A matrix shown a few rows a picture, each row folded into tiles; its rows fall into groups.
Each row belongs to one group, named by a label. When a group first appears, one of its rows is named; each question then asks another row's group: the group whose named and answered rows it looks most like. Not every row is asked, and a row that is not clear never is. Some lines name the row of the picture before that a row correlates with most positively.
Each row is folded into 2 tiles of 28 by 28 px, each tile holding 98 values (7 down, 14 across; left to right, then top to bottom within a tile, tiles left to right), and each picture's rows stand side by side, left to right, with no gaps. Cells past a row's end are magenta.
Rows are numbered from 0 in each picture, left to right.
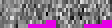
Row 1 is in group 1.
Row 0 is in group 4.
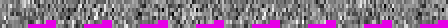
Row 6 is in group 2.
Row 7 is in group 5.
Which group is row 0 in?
2
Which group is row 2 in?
5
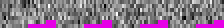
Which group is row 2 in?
1
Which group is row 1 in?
2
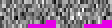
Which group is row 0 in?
1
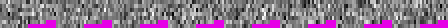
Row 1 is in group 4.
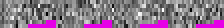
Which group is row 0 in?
4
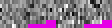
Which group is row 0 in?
5
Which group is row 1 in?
2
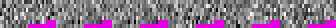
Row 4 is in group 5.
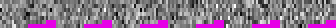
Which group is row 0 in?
5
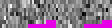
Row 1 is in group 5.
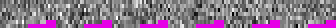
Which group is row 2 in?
2
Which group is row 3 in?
5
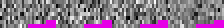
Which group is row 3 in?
5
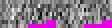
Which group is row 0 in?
4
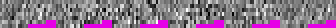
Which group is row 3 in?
4
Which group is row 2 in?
2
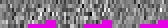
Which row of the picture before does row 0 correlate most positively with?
5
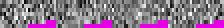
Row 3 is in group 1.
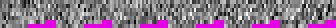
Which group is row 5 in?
4
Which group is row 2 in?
2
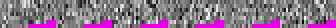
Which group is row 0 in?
2
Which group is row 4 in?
4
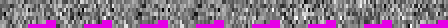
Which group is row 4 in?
4
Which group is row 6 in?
2
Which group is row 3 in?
5
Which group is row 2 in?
5
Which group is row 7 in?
4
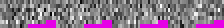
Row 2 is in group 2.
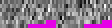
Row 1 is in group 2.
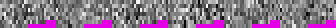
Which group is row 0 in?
1
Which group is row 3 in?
4
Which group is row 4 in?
2
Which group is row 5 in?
5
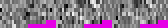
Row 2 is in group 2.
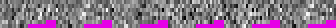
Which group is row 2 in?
5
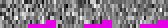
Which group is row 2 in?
4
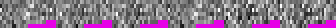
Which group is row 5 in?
1
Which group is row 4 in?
1
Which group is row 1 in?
1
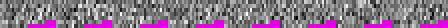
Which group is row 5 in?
1
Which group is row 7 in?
4
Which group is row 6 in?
2
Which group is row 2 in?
4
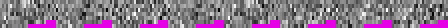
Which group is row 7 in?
4
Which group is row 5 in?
4
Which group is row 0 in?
2
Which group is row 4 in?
2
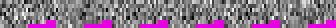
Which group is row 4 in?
1
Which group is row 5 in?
2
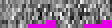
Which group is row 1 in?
1
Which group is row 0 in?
4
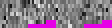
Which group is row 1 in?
5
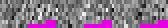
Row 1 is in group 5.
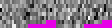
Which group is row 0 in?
5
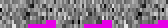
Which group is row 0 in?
5
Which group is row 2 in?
5
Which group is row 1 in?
2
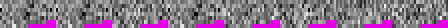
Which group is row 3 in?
5
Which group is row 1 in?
5
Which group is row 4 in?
1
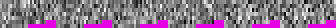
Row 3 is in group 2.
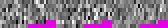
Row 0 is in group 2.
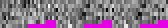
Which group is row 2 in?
5
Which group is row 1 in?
5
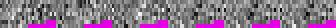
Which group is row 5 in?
5
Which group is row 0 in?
4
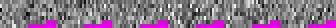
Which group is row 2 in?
4
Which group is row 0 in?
5
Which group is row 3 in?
1
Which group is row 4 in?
2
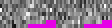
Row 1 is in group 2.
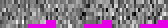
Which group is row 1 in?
5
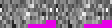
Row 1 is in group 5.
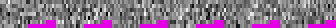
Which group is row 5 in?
2
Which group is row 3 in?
4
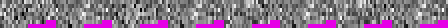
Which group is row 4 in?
2
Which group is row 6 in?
2
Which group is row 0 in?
1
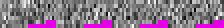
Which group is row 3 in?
1
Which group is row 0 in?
2
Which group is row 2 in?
1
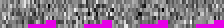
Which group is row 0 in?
2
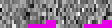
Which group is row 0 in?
5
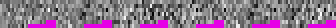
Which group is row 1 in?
5
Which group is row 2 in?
4
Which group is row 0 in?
4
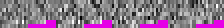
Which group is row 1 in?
2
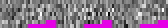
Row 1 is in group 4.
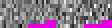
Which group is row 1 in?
4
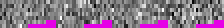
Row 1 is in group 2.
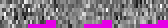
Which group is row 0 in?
1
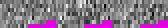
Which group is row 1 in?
2
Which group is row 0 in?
4
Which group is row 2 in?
4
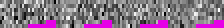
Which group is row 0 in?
1
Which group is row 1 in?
4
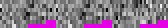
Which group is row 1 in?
5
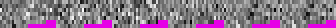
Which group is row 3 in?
2
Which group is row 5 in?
5
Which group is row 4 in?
5
